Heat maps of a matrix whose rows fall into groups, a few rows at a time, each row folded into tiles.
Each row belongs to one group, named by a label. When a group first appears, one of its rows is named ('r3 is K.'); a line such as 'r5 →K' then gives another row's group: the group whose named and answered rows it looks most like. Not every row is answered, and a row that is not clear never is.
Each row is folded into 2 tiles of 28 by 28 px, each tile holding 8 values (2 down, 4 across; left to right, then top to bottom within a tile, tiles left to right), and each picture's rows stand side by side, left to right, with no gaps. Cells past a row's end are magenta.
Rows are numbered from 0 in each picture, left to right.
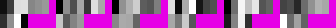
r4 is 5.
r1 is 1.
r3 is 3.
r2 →5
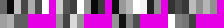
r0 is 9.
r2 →5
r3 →1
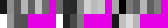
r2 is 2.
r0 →1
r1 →1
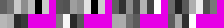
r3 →2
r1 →9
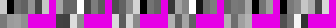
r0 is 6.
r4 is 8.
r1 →3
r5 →5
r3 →8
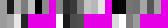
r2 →9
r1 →1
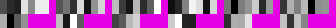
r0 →1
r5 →8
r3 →9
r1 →8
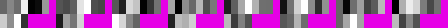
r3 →2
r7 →5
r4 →5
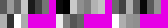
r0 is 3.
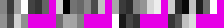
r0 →3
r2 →1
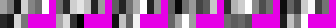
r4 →5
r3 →6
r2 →2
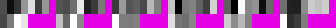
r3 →6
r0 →2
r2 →1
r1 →3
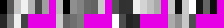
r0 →5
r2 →1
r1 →6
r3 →3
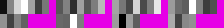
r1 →8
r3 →3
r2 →8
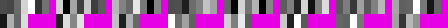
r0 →2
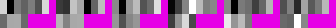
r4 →6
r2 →6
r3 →5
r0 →6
